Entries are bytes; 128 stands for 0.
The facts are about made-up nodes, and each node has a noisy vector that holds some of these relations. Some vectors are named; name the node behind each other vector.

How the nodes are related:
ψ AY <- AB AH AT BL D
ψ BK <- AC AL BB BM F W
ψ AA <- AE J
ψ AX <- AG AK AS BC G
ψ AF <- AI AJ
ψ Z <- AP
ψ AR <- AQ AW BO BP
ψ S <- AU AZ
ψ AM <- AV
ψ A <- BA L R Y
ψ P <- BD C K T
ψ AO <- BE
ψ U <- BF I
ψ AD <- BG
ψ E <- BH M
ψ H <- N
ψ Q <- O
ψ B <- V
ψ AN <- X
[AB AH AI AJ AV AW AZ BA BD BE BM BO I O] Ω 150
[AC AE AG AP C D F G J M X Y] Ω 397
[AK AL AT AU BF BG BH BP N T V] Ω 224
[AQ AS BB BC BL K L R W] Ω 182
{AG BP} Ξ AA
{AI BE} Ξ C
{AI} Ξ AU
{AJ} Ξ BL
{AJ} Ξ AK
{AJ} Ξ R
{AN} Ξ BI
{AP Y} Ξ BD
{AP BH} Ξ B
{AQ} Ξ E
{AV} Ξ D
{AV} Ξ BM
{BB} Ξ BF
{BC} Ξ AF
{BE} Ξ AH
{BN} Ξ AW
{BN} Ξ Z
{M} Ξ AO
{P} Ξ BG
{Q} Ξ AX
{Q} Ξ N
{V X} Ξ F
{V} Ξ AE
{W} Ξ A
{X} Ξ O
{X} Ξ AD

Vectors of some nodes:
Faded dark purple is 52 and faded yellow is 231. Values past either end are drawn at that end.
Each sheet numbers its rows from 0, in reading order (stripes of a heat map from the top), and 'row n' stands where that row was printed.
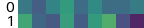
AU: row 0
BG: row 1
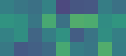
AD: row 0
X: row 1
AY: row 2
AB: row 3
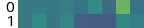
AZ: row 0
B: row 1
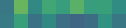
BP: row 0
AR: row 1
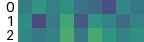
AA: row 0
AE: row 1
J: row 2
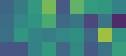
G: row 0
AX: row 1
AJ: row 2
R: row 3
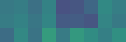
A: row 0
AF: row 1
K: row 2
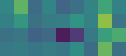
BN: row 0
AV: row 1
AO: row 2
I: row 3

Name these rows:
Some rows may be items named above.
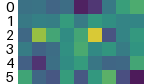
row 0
AO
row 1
T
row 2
BB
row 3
AT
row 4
BL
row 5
BG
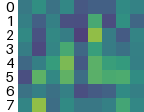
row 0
B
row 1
BM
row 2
F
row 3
C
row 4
G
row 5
BC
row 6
A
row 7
AN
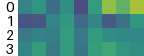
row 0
M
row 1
R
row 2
T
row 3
V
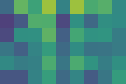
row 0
AG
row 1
AK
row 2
AS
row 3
AU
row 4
J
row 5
R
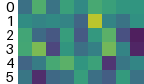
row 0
AQ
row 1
AC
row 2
BG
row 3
P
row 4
BF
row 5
AH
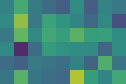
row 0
BK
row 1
Q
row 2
BP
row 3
D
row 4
BD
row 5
W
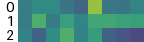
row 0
AL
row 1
BH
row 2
N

